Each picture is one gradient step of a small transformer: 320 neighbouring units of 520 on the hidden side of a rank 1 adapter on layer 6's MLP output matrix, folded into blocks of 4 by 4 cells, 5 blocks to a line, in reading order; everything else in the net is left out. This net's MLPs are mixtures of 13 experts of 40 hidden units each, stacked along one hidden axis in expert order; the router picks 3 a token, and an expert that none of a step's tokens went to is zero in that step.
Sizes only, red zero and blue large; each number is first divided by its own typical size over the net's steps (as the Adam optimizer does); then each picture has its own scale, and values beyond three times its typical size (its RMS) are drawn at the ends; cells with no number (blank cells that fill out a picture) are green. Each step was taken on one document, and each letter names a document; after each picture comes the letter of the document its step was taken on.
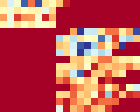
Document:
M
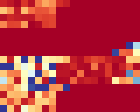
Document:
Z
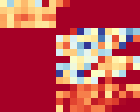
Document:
M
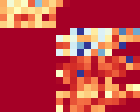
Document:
M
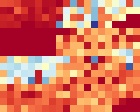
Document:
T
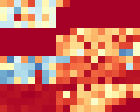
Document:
T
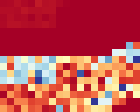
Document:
Z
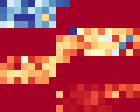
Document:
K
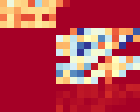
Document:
M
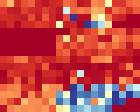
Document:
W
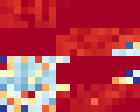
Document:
Z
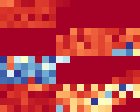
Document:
Z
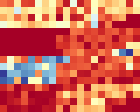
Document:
T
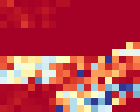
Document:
Z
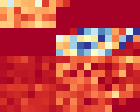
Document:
M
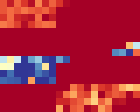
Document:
Z
